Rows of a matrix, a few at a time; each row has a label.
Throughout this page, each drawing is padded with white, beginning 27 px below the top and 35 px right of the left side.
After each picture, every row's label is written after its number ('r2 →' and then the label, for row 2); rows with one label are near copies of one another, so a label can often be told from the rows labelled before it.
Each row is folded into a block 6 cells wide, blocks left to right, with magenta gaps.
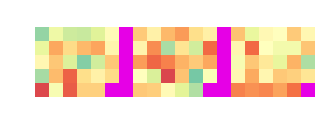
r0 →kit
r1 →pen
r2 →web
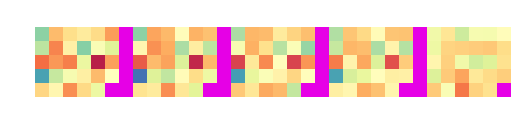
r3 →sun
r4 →sun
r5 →sun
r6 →sun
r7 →kit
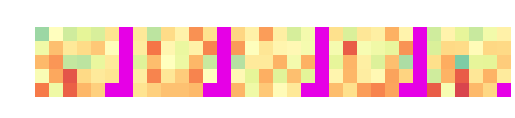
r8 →kit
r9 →web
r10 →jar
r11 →web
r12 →kit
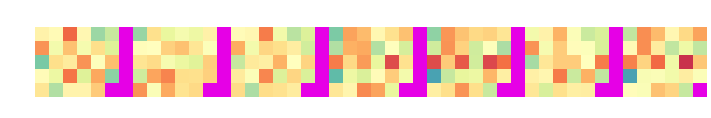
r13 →jar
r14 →kit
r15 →jar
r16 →sun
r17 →sun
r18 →jar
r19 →sun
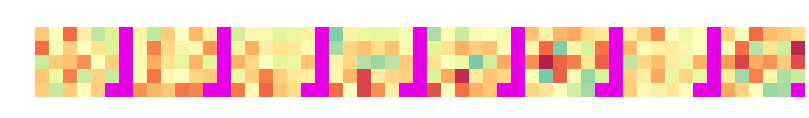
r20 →jar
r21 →web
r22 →kit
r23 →kit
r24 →kit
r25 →pen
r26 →jar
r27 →pen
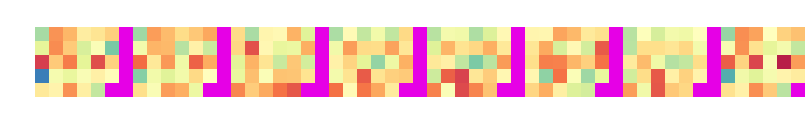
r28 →sun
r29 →sun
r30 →web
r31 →kit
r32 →kit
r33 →pen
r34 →kit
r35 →sun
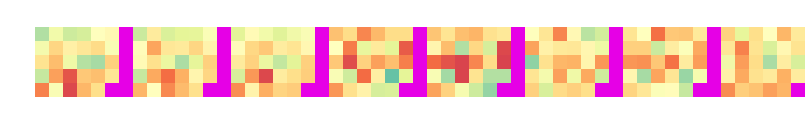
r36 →kit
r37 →kit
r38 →kit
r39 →pen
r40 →pen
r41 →jar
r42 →pen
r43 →web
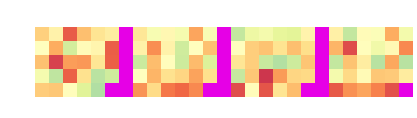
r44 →pen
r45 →web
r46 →kit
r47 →web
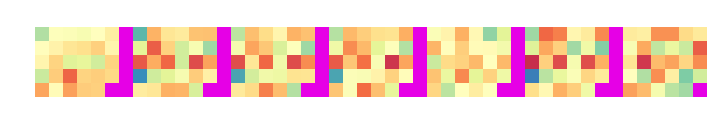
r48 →kit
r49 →sun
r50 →sun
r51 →sun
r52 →jar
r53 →sun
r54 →pen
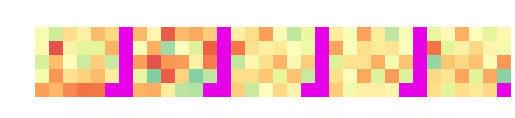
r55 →web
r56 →pen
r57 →jar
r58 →jar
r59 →jar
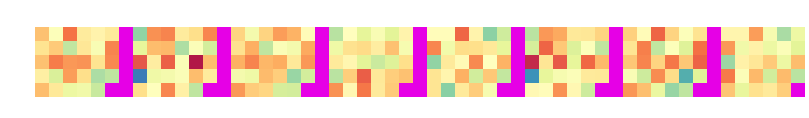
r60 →pen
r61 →sun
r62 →pen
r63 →kit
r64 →jar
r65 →sun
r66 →pen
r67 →jar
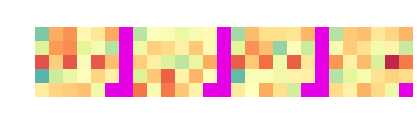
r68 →sun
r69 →kit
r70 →sun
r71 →sun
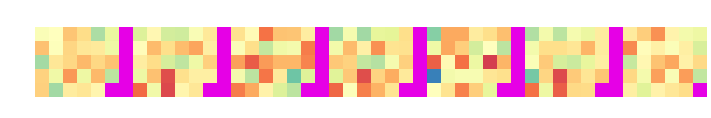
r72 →jar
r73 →kit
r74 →pen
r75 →kit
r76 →sun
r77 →kit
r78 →jar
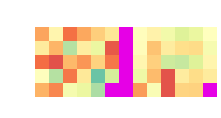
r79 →pen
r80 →kit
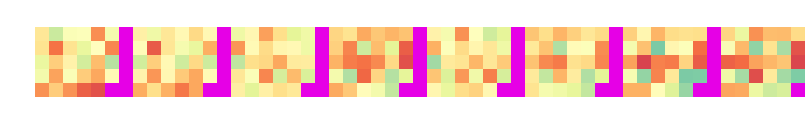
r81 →web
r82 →web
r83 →jar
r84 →pen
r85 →jar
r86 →pen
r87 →pen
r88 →pen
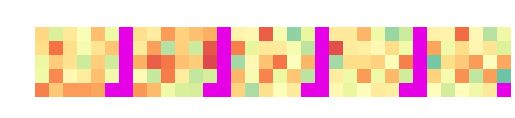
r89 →web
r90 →pen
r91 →jar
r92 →jar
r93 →jar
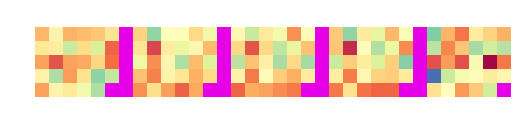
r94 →pen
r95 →web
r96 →web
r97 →web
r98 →sun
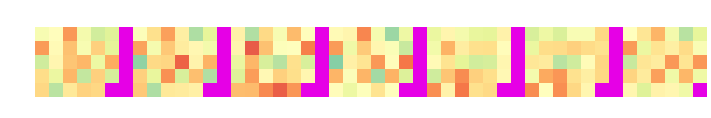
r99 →jar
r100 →jar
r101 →web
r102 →jar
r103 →kit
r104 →kit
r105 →jar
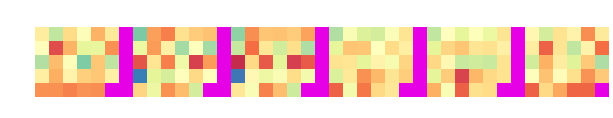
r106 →web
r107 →sun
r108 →sun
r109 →kit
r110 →kit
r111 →web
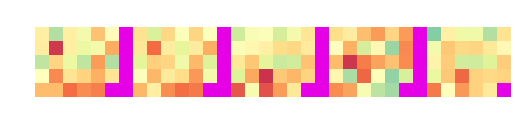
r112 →web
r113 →web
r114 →kit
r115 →pen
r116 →kit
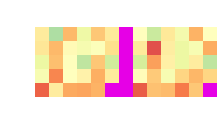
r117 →web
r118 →web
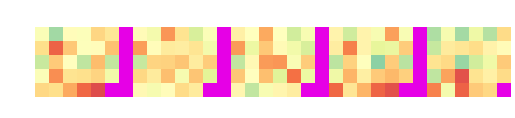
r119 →web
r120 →jar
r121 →jar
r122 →web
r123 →kit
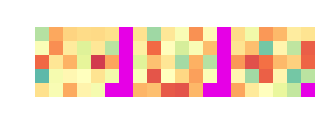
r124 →sun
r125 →web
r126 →pen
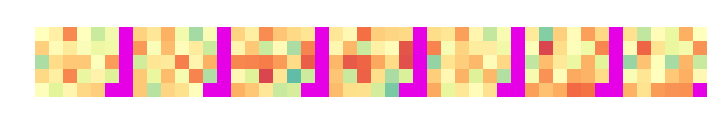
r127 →jar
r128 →jar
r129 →pen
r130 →pen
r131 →jar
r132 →web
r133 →web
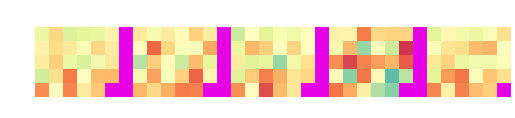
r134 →kit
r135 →web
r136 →kit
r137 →pen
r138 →kit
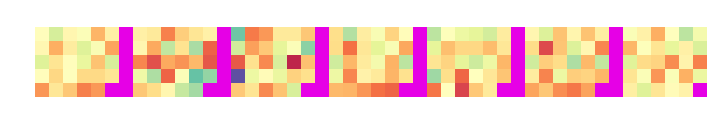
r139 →web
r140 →pen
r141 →sun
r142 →web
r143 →kit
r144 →web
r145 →jar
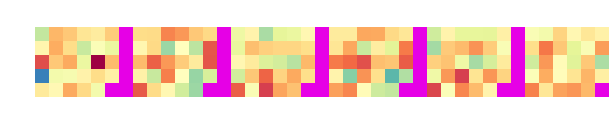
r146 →sun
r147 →pen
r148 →kit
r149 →pen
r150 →kit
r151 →web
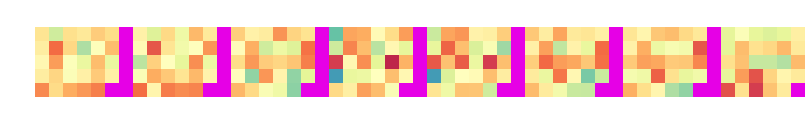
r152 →web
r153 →web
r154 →pen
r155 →sun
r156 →sun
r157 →pen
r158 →pen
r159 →kit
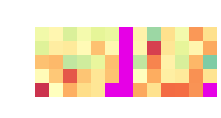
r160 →kit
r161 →web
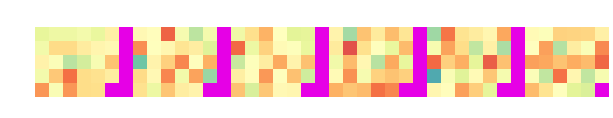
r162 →kit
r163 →jar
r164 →jar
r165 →web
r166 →sun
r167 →pen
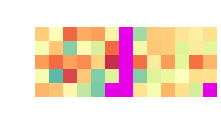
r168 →pen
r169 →sun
